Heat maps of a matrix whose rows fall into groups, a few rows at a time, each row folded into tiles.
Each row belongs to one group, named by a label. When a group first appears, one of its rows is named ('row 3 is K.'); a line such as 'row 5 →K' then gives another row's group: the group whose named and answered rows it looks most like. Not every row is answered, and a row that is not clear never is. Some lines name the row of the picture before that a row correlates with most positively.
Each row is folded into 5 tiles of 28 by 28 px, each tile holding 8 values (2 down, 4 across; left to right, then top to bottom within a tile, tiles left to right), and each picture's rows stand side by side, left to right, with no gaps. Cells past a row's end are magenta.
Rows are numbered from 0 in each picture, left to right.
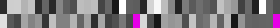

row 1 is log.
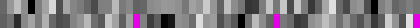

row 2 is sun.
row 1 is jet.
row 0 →sun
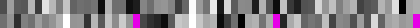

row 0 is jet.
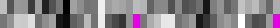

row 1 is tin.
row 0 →tin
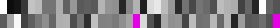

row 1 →log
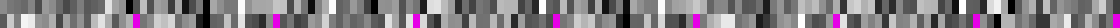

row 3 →log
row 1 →tin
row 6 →log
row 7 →sun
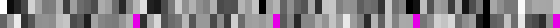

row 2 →jet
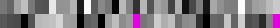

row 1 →tin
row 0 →jet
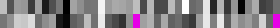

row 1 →jet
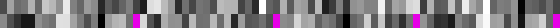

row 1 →log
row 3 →jet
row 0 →jet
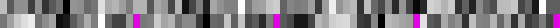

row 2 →jet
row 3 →log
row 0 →tin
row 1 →tin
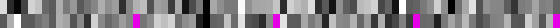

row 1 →tin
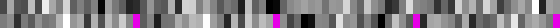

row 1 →jet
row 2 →jet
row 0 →jet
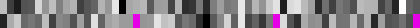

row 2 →log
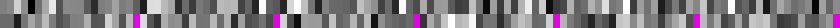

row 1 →log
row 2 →log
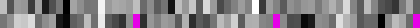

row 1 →sun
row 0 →tin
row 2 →jet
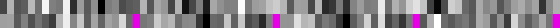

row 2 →tin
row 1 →tin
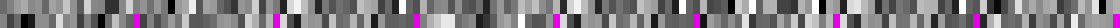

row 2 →log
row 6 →log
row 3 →tin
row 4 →log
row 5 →sun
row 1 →sun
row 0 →jet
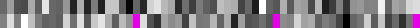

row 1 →log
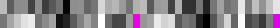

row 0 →tin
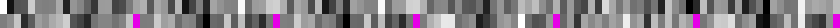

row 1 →tin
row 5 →tin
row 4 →jet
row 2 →tin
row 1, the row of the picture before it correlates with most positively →1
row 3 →tin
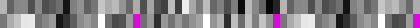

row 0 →tin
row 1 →jet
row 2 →tin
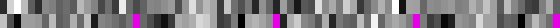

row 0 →log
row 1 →jet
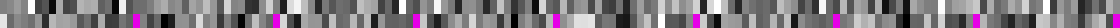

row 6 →tin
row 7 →jet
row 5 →log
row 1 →jet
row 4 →tin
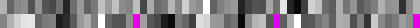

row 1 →jet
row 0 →tin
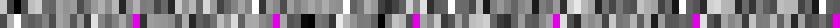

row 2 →jet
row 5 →log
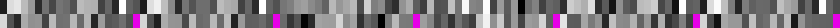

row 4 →log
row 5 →log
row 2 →jet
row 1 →log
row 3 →jet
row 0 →log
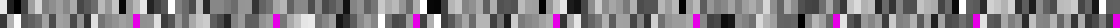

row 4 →sun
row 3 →sun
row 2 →tin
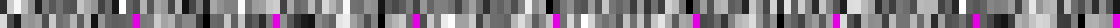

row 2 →jet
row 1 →tin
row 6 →log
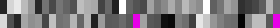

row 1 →jet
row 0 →log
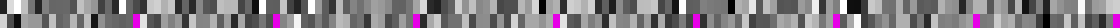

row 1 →log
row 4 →log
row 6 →sun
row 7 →tin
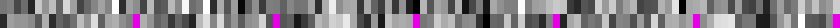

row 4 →sun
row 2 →jet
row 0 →sun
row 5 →tin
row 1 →jet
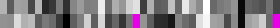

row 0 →tin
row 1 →jet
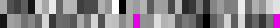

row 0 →sun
